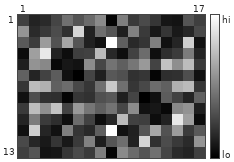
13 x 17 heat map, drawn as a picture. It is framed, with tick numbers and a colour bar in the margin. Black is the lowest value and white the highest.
Odd rows or columns: none. Seam: none. Symmetry: a half turn. Average level on the scale: 30%. Slope: none.
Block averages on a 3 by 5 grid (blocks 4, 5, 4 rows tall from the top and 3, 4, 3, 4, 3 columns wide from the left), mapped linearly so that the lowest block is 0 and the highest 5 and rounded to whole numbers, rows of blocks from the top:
43401 | 51415 | 10434
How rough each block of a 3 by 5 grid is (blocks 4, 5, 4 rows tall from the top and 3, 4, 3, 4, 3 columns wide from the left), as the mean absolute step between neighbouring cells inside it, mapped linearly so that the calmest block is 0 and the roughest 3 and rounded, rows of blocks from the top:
1 1 3 0 1
1 0 0 0 1
1 0 3 1 1
